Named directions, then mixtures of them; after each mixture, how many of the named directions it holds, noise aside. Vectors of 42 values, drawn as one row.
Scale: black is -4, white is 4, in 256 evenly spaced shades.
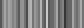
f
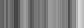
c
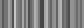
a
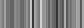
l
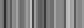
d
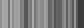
two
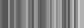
three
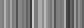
one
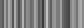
three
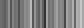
three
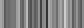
one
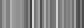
three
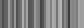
two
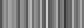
one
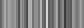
one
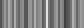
two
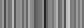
three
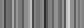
two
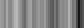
one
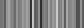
one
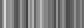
three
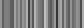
three
